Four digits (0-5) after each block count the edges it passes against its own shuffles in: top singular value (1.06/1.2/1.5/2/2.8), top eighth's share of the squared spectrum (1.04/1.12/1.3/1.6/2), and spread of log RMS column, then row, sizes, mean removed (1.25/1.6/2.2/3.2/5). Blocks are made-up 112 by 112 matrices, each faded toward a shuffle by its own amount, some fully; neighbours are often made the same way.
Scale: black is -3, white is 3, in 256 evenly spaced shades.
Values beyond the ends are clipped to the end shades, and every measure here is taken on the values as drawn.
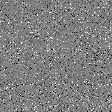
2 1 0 1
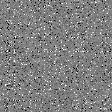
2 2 2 2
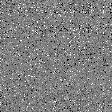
1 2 2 2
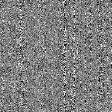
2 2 4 0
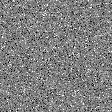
0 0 0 0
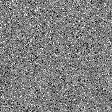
2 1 0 0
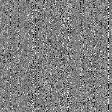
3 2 4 0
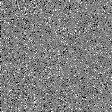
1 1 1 0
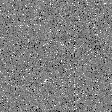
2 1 1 0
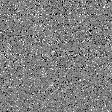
1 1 0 2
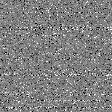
1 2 0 3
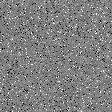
0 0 0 0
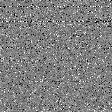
2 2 0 2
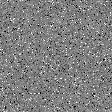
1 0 0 0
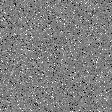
0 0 0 0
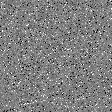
0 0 0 0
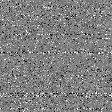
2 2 0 3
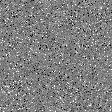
0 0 0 0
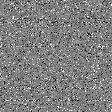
1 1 0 2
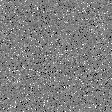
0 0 0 0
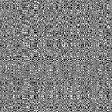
5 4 3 3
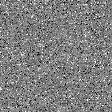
3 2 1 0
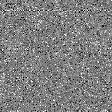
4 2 1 1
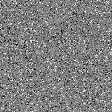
3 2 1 1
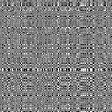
5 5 4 4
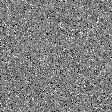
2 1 0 0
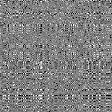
5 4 3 3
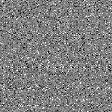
4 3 2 2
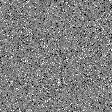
2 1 0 0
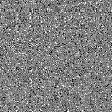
4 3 1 2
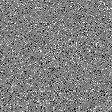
3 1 0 1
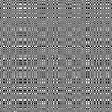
5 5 5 5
